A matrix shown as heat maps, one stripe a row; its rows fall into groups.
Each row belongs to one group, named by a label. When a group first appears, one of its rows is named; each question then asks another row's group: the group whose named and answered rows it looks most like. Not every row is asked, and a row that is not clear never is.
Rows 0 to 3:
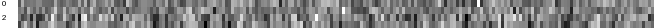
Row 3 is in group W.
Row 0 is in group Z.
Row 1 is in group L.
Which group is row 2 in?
W
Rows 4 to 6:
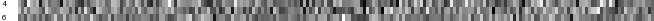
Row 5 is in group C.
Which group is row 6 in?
L
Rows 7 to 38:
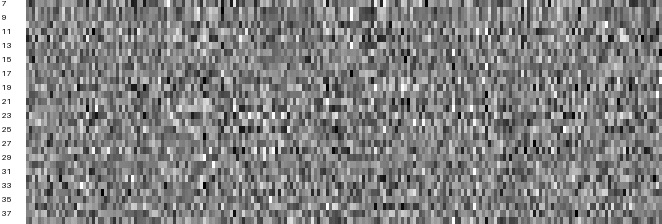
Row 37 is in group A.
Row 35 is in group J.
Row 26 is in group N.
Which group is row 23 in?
Z
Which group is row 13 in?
L
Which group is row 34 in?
C
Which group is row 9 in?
L
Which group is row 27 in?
A
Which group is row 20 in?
N
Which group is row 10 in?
C
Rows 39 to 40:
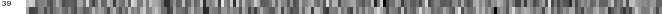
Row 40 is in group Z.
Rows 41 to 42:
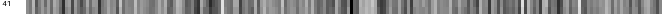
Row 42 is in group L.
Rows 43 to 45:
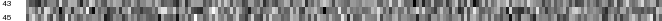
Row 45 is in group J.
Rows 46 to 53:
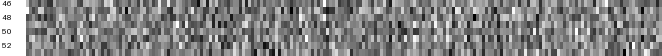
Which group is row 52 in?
C
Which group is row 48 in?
W
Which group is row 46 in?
C
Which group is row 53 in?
C
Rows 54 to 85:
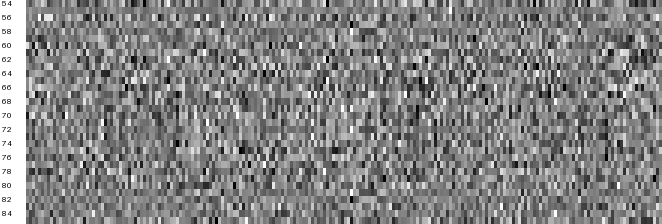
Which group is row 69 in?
J
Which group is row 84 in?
N
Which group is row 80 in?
Z
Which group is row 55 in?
Z
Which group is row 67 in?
W
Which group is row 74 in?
W
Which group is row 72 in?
L
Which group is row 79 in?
J
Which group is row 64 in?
C
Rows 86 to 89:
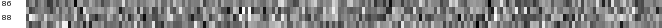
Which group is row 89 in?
N
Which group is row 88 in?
Z
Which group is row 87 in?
C
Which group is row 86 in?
A
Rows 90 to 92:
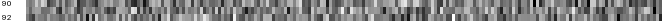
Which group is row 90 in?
A
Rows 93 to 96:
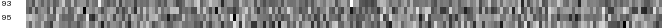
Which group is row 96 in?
C
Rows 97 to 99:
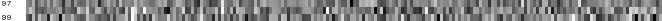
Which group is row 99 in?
J
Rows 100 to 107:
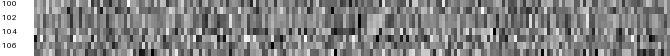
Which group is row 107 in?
A
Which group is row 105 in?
J
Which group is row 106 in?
C
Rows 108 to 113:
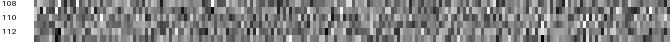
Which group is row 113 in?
A
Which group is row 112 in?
C
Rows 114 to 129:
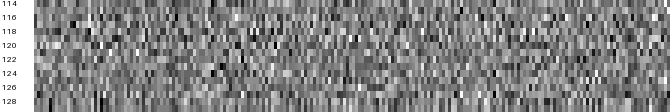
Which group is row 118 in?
C
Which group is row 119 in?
J
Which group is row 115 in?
Z
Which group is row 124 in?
N
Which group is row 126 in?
L
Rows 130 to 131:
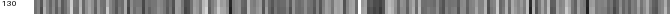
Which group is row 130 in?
L
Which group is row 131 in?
L
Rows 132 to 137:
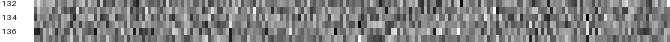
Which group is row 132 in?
Z
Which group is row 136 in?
A
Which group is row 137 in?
L
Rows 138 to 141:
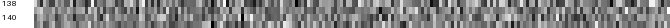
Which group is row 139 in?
Z
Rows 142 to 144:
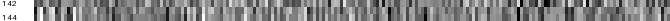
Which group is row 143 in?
J
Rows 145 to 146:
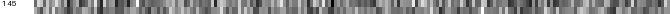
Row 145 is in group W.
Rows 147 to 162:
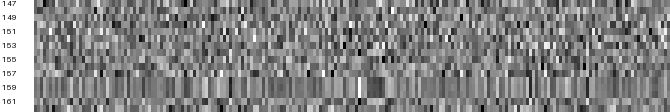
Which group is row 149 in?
Z
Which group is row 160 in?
L
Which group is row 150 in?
J
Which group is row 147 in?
W
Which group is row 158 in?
L
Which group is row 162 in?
W
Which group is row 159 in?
L
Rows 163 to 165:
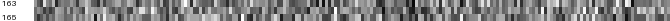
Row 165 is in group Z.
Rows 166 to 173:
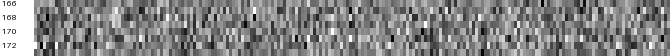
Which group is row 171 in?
J
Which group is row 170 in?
W
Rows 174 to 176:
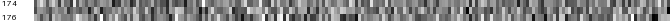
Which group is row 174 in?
J
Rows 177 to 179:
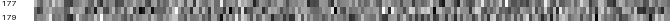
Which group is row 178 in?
A
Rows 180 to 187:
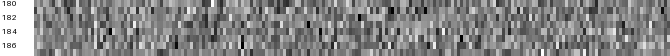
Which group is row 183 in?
Z
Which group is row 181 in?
J
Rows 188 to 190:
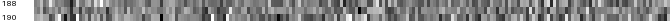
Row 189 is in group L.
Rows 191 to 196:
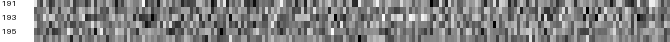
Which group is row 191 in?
J
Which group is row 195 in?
W
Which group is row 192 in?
N
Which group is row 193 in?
A
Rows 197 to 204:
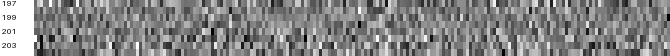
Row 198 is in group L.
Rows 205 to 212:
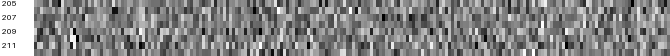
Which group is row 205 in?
C
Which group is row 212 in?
C
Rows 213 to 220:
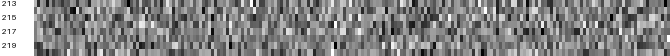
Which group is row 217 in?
A
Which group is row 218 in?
Z
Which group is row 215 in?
J
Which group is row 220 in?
W
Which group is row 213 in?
C
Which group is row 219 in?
A
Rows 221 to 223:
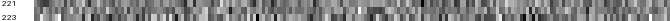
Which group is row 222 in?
L
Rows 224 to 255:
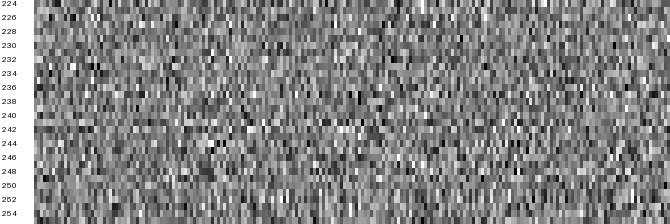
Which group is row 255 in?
W
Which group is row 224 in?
C
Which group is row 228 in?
L
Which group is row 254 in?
J
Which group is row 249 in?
W
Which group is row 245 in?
J
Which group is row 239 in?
Z
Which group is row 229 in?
Z
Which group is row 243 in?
L
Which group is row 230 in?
C
